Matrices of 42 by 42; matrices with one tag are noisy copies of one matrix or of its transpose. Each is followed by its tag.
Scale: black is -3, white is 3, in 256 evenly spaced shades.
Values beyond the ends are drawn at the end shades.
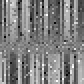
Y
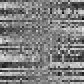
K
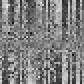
K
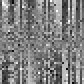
K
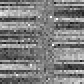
Y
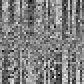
K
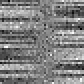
Y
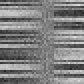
Y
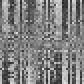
K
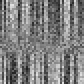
Y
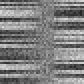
Y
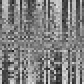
K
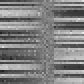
Y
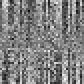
K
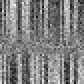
Y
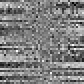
K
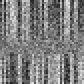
Y
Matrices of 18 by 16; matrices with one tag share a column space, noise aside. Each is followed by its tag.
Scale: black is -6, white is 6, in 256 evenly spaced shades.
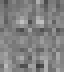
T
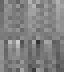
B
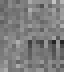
B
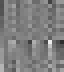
B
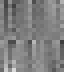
B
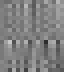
B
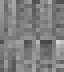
B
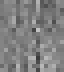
T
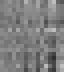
T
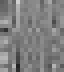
T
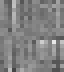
B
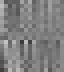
B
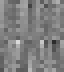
B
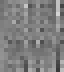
B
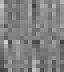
B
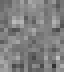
T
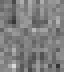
T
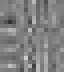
T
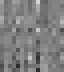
T
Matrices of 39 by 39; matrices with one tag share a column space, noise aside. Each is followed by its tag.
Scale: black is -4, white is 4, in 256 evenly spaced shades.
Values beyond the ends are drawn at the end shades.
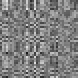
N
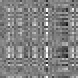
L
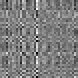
N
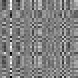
N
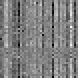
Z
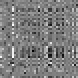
L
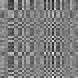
N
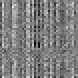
Z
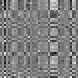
N
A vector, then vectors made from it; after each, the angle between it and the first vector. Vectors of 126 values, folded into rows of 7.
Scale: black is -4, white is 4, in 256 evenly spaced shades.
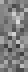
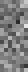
partly opposed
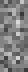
orthogonal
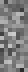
partly aligned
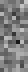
partly opposed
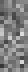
partly opposed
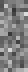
partly opposed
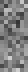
partly opposed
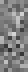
nearly parallel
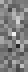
nearly parallel
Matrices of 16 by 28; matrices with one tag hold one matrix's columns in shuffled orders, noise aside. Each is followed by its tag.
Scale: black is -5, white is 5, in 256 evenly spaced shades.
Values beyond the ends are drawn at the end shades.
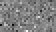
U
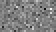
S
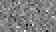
U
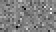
S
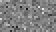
S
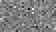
S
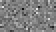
S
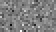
U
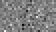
U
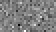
U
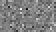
S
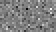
S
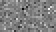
S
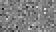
S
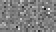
S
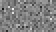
S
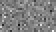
U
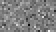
U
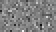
U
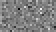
S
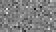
S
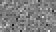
U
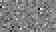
S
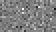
S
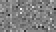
S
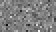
U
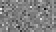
S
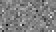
U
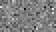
S
